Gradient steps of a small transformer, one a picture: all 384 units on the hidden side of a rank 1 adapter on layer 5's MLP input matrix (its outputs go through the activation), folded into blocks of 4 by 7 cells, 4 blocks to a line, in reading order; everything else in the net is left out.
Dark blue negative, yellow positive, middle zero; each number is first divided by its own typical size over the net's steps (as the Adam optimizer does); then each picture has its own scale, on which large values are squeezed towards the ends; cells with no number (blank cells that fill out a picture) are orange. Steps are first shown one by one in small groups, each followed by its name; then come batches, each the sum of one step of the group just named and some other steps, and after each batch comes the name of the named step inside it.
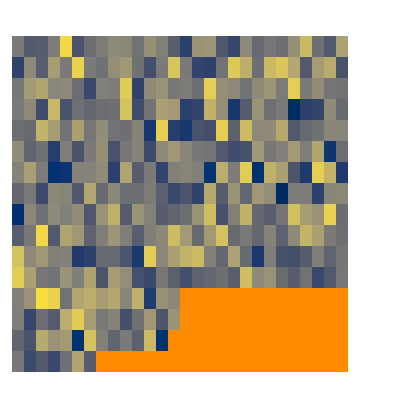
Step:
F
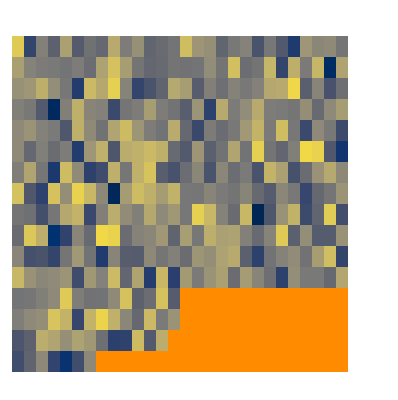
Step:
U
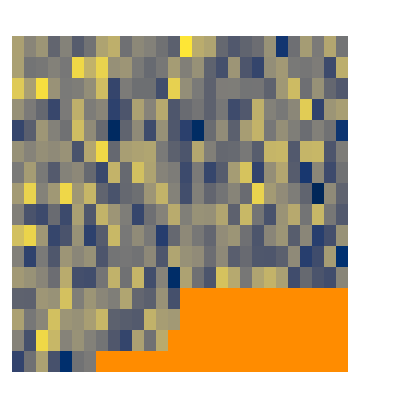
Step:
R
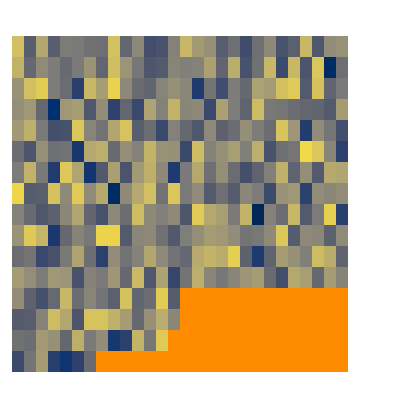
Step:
U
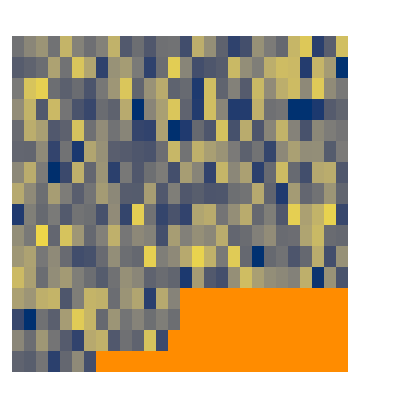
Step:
F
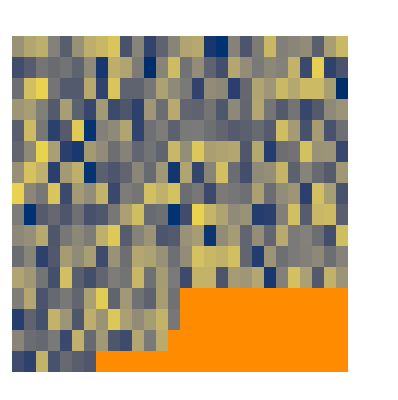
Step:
U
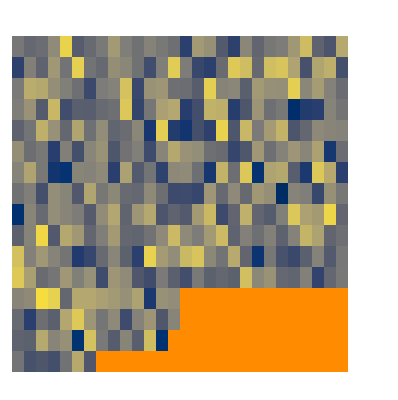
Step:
F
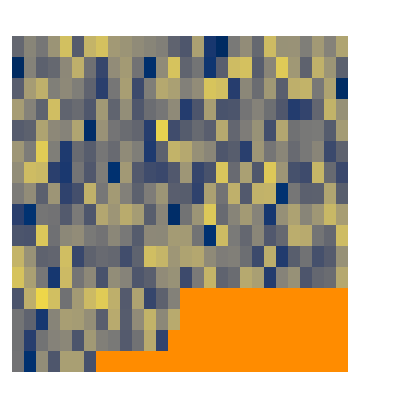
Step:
F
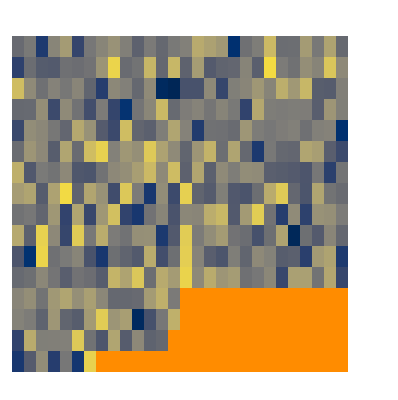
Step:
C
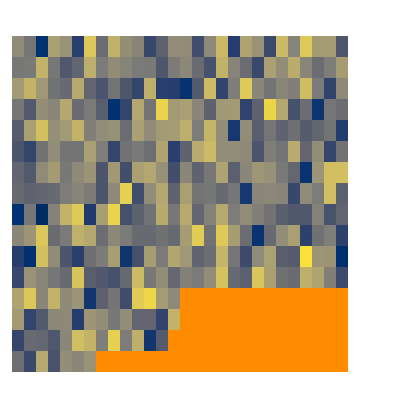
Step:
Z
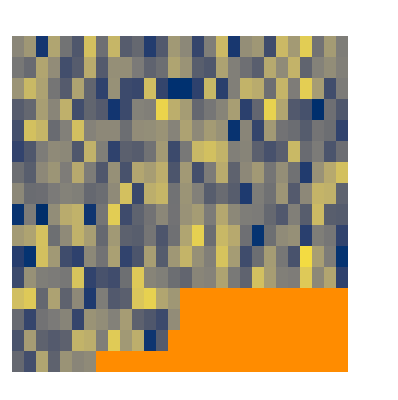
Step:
Z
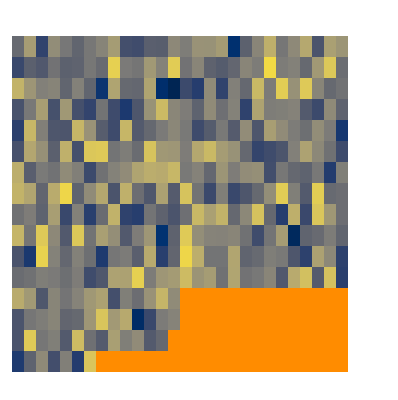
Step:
C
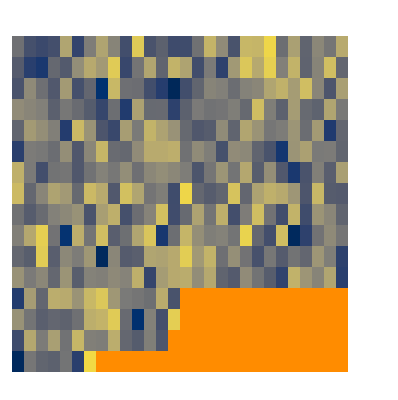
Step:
C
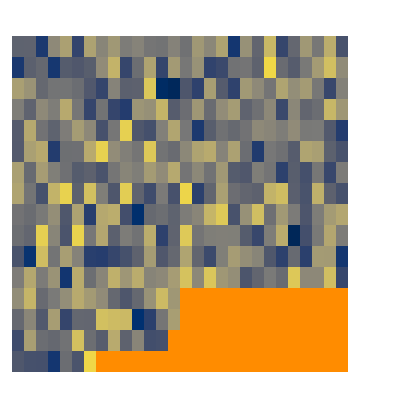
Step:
C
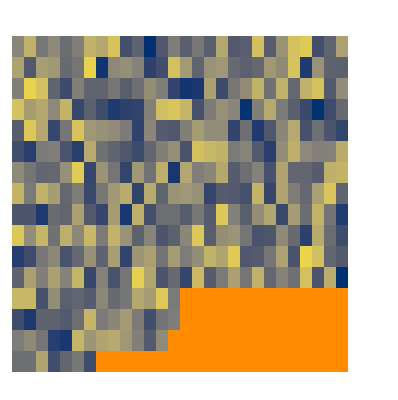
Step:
Z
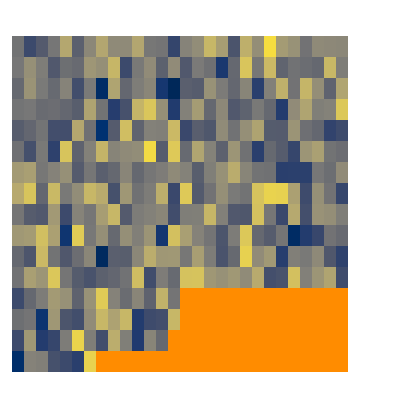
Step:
C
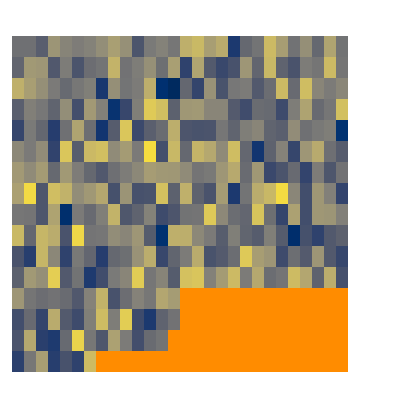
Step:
C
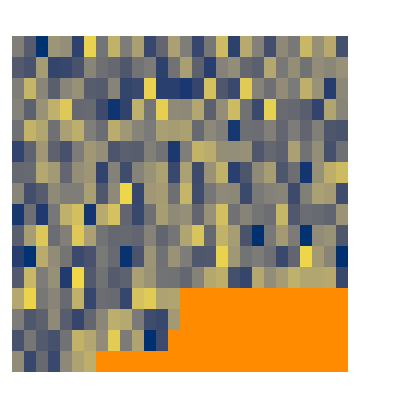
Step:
Z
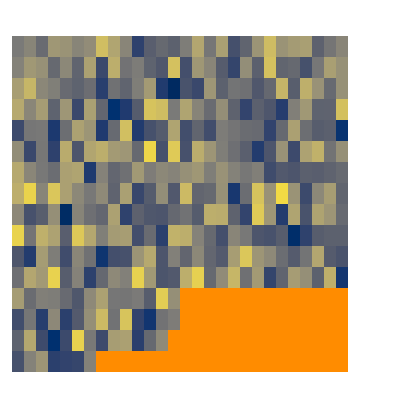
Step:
C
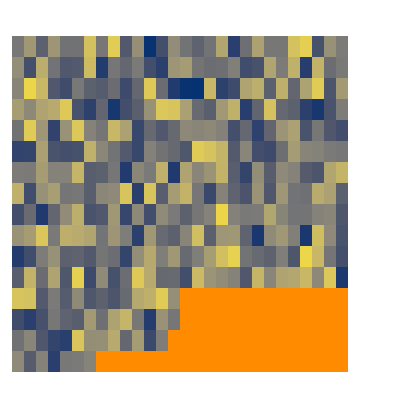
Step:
Z
